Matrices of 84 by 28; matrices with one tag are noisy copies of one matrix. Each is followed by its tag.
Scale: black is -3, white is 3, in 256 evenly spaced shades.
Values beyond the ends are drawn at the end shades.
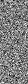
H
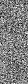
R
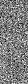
R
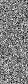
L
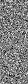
H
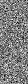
L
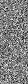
L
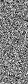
H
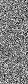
L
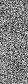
R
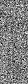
R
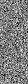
L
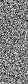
H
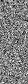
H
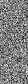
L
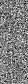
R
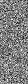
L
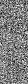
R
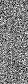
R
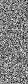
L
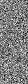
L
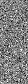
L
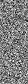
H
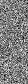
L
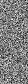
L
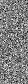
L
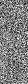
R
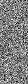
L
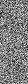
R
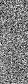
R
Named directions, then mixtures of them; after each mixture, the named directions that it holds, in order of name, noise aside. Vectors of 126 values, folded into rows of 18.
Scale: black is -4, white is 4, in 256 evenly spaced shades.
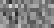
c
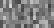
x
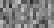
x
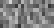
c, x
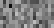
c, x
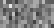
c, x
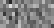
c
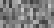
x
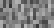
x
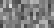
x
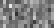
c, x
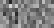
c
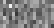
c, x
